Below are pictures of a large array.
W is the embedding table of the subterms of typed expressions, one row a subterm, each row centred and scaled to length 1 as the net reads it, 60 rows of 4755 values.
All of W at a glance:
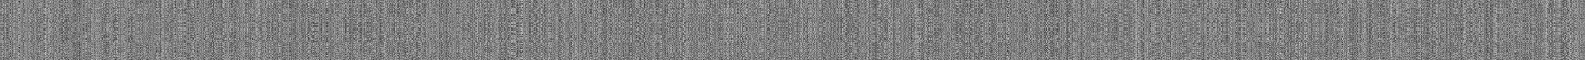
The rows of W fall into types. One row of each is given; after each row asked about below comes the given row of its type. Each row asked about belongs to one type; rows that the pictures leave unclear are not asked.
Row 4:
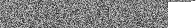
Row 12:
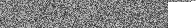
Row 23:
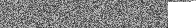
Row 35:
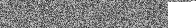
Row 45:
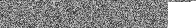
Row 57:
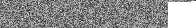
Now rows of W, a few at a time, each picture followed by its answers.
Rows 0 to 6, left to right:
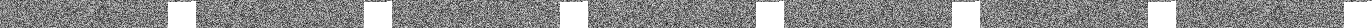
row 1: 45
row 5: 4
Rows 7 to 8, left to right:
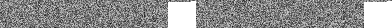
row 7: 4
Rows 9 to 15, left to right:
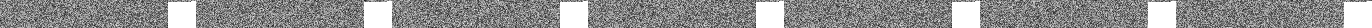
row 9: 12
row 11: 4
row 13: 12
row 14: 45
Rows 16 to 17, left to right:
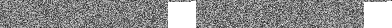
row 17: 23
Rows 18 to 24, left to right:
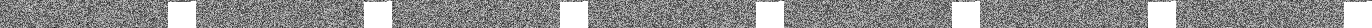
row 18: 45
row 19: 35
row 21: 57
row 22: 35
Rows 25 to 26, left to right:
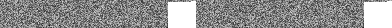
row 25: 23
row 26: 23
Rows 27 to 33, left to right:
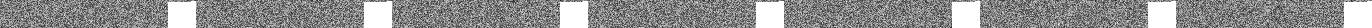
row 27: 57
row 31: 23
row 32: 35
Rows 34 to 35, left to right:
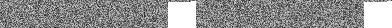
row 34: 4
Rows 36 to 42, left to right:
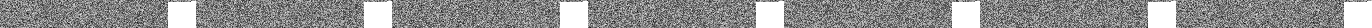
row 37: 35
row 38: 23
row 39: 57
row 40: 35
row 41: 23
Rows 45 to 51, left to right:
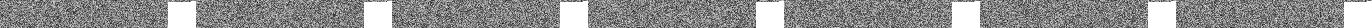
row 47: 45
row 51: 4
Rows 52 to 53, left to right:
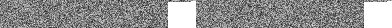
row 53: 12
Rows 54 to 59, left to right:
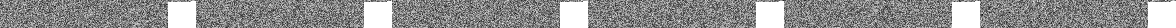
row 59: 45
